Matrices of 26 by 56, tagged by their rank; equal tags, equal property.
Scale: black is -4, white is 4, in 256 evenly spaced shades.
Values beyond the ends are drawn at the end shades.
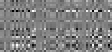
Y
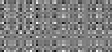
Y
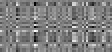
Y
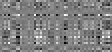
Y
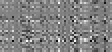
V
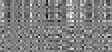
V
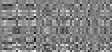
V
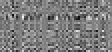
V
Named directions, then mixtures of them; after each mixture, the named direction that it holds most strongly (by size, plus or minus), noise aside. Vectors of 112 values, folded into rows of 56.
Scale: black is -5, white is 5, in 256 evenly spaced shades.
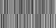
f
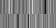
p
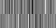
p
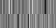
p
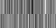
p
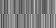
f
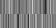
p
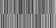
f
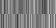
f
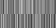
f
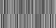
f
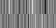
p
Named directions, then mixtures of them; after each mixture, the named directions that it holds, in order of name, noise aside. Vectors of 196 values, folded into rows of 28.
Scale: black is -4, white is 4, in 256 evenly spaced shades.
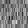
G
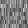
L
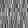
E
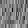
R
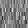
L, R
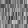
G, L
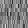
E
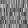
L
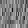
R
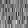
G, R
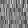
E, L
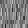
E, R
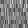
E, L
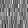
E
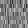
E, L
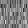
L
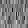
G, R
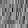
R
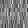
E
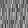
E, R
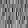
G, R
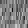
R
